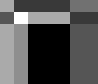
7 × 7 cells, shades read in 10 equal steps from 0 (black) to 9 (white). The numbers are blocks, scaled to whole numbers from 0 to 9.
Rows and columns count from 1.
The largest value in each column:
6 9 6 6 6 4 4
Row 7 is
6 5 0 0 0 3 3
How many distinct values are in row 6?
4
